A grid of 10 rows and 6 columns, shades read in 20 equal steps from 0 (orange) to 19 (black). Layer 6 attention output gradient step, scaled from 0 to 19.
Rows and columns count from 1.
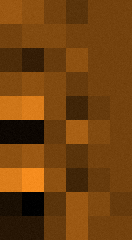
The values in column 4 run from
6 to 14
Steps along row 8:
down up up down down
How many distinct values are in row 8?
6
